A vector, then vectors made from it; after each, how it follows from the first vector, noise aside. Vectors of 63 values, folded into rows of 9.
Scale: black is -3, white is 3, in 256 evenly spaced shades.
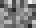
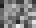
wrapped around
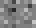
partly zeroed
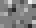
partly zeroed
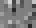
partly zeroed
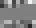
partly zeroed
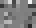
partly zeroed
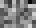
negated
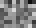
negated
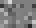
partly zeroed
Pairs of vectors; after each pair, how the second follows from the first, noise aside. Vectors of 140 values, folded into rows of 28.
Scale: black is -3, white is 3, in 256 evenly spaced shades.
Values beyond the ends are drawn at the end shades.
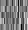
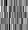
reversed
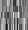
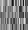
wrapped around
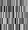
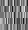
reversed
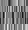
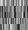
reversed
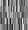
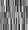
reversed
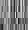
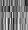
reversed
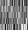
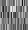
wrapped around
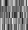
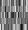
reversed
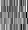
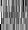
wrapped around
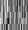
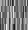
wrapped around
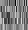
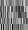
reversed
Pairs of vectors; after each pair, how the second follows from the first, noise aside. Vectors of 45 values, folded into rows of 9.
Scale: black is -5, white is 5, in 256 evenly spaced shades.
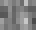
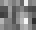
scaled up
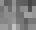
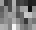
scaled up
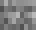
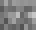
copied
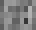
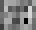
scaled up
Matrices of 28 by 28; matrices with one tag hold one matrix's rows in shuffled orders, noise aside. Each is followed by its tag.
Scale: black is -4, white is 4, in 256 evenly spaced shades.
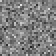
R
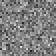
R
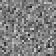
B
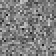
R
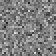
B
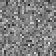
B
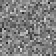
R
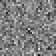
B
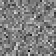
B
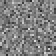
B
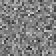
B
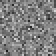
B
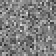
R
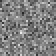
R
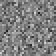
B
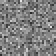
R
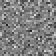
B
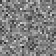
R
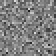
B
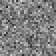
R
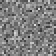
B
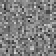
B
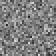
B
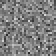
B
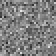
R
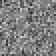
R
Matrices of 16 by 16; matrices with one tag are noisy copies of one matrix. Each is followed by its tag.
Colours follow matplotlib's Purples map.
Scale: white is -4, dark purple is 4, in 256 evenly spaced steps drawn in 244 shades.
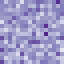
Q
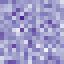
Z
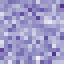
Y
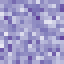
Y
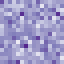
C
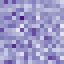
Z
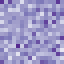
Q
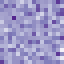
Q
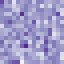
C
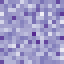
Q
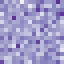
Q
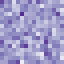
C
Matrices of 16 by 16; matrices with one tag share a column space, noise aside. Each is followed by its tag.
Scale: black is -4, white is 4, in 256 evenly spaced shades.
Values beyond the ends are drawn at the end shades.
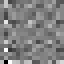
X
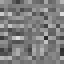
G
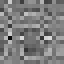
G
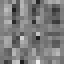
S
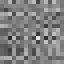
G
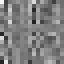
S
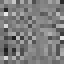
G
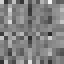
S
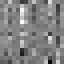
S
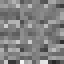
X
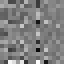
X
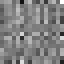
S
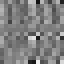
S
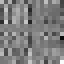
S
